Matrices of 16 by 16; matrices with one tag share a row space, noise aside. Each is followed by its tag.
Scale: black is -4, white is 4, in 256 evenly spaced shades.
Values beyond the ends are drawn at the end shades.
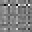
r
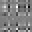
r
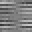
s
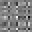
r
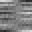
s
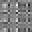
r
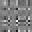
r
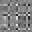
r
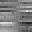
s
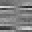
s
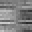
s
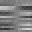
s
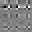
r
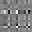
r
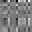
r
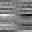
s
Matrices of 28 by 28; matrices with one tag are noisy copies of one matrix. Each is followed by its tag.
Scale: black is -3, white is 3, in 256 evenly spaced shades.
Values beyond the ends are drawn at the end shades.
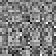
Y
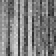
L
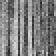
L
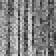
L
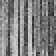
L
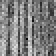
L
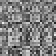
Y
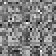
Y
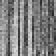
L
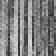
L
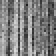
L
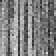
L
